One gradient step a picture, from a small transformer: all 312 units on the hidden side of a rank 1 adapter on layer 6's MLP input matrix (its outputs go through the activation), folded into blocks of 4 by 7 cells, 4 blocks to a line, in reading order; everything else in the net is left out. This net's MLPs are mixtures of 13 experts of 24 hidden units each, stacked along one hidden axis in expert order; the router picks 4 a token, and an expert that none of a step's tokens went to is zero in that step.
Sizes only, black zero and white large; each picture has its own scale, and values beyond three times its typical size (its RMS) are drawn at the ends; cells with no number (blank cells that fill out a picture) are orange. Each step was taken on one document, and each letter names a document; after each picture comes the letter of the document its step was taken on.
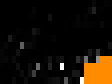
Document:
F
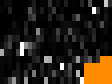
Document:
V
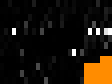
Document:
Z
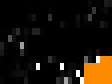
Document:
F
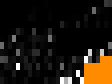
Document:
F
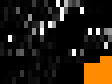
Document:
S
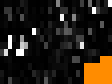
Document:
V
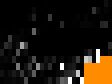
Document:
F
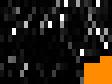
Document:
S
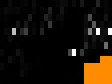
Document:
Z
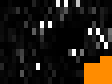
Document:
S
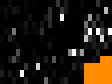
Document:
Z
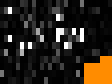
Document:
V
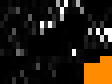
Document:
S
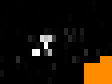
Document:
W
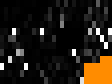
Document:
Z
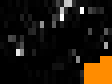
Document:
S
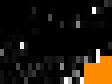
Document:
F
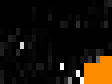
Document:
F
